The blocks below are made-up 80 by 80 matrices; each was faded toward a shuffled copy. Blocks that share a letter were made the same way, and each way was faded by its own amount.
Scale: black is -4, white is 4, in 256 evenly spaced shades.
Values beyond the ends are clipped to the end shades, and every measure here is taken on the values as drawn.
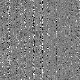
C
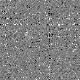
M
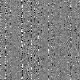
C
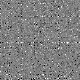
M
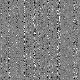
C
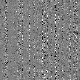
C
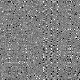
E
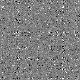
M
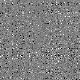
M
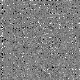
M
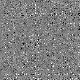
M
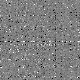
M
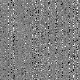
C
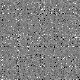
M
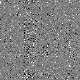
M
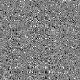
E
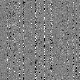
C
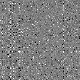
E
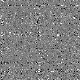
M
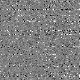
M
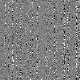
C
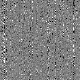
C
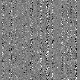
C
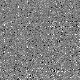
M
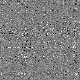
M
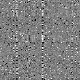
E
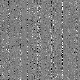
C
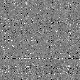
M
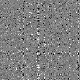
E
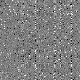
E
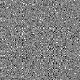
E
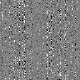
C
